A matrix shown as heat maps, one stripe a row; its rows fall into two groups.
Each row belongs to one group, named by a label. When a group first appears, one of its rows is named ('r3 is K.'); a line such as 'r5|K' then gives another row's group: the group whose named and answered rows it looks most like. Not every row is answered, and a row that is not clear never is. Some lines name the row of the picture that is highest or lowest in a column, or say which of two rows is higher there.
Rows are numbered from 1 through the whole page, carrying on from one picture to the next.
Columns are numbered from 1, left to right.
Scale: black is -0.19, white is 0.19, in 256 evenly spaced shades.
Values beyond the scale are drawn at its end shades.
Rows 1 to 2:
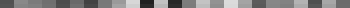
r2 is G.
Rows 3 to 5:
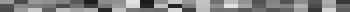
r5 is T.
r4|G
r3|G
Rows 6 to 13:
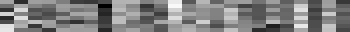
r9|T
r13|T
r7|T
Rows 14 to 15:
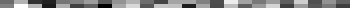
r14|T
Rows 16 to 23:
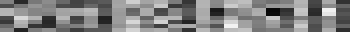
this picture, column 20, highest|20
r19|T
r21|G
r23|G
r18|T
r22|T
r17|G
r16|G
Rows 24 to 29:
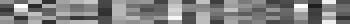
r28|G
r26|T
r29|T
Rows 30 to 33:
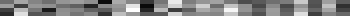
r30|T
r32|G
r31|G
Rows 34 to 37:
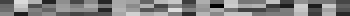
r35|T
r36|T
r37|G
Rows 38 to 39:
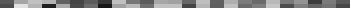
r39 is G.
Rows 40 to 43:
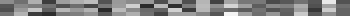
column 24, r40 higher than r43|Yes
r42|T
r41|G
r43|T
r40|T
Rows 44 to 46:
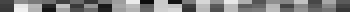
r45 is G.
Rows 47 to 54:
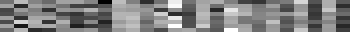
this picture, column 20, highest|52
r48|G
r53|G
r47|T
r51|G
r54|T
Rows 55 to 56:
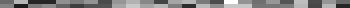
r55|T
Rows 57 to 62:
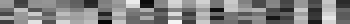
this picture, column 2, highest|59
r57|G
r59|T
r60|T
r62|T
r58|G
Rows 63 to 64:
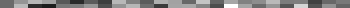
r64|T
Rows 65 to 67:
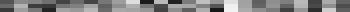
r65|G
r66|T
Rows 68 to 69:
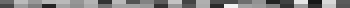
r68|T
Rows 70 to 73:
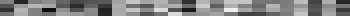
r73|T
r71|G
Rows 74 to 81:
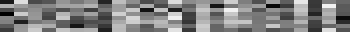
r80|G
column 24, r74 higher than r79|No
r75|T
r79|G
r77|T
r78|G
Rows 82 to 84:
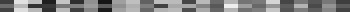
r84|G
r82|G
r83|T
